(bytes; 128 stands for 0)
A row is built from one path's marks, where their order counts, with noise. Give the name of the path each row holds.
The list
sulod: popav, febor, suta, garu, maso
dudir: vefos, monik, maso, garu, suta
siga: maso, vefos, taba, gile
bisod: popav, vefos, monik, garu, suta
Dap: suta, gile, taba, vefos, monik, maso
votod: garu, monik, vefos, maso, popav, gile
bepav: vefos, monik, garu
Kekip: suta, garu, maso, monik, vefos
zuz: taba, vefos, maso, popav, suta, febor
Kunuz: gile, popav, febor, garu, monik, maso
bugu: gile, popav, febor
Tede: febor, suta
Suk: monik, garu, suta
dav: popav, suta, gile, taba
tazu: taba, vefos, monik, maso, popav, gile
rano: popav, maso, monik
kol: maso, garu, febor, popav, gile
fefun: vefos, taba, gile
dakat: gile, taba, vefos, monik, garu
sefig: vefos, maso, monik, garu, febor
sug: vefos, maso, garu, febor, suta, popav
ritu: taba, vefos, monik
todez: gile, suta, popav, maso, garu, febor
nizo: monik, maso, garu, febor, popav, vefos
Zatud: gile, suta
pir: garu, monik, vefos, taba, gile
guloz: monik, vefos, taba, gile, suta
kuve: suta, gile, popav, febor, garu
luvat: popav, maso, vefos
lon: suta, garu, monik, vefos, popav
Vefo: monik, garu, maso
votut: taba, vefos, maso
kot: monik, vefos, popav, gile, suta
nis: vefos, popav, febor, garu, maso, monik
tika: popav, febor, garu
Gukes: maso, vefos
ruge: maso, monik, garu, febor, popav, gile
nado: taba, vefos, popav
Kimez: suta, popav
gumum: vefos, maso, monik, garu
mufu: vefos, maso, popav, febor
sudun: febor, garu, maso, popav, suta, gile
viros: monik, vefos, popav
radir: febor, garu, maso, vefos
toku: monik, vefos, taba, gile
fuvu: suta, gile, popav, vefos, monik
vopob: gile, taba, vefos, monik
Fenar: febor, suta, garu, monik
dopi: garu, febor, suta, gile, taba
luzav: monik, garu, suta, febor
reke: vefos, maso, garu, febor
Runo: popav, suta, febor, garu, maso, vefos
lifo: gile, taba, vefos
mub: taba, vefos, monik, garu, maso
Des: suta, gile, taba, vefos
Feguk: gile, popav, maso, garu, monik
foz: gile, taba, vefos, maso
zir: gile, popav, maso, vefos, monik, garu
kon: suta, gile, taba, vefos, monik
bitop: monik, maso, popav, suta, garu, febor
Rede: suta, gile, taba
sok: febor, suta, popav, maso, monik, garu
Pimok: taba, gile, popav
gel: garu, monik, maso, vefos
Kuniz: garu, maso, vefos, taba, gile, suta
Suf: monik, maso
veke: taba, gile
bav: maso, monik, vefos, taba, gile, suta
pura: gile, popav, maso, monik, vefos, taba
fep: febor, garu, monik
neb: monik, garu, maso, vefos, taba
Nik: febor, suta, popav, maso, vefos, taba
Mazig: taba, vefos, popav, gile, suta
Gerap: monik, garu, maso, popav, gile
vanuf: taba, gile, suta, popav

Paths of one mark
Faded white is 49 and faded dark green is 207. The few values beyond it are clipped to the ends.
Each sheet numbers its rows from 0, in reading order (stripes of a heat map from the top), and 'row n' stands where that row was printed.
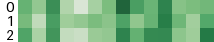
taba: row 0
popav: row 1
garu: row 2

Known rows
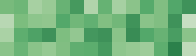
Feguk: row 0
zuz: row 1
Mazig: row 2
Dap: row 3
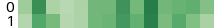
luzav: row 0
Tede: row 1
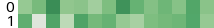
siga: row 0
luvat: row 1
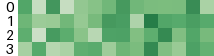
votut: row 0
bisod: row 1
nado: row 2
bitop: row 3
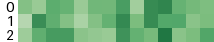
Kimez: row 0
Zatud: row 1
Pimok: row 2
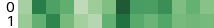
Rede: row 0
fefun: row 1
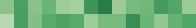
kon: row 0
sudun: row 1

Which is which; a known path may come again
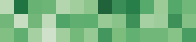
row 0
dopi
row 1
Runo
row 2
fep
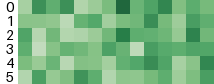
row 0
dav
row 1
sulod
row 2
neb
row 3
lon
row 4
tika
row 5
ruge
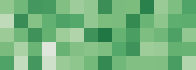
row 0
Pimok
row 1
sudun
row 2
Des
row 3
reke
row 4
votut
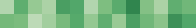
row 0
todez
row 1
sok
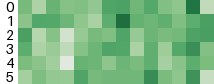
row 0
Nik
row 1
pir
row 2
gumum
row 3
Kekip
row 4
sefig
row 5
zuz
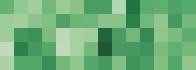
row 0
bisod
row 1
sug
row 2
veke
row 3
Rede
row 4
Mazig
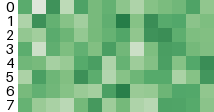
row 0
luvat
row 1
Zatud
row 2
Kimez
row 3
viros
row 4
Feguk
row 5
kol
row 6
vopob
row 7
rano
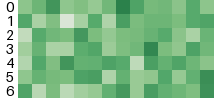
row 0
siga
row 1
Vefo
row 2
bugu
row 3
bitop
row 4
kot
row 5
Gerap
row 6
bepav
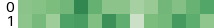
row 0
votod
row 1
fuvu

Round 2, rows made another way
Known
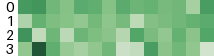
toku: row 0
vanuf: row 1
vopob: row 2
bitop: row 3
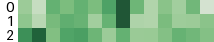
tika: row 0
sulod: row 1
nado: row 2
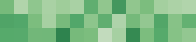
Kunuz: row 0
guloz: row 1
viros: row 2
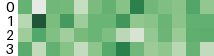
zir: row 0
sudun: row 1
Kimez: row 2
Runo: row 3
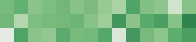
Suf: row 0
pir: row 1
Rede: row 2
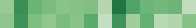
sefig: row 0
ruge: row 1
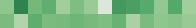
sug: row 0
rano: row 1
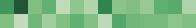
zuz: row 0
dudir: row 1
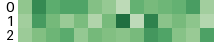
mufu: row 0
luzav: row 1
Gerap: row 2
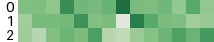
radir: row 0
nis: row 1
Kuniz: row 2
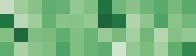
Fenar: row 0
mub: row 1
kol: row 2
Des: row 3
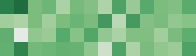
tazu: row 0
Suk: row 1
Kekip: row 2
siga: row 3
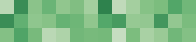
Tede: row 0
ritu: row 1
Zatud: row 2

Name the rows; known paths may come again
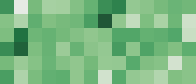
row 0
dakat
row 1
tika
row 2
reke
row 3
tazu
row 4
Suf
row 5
Gukes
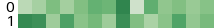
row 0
Suk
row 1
votut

